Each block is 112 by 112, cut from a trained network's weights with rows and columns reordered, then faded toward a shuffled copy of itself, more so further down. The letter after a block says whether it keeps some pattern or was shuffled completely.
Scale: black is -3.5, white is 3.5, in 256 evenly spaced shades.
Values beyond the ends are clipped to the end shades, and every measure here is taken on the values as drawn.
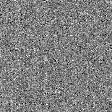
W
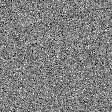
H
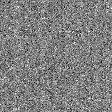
W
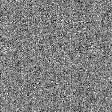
W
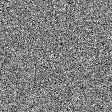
H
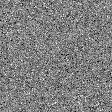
H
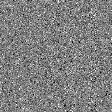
W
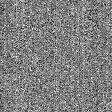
W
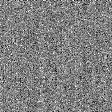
W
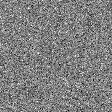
H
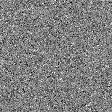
H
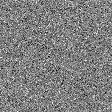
H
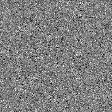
W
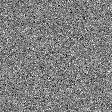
H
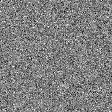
W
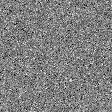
H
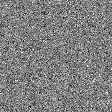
W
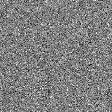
W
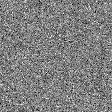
H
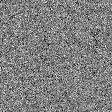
H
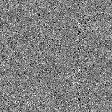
W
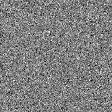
W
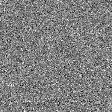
W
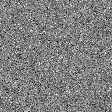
H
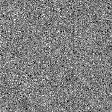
W
